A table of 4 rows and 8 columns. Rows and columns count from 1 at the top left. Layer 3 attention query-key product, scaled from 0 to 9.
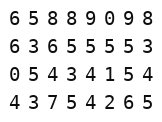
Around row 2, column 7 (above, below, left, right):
9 5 5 3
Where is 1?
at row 3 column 6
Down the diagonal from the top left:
6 3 4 5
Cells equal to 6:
4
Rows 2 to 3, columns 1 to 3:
6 3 6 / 0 5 4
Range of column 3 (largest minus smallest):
4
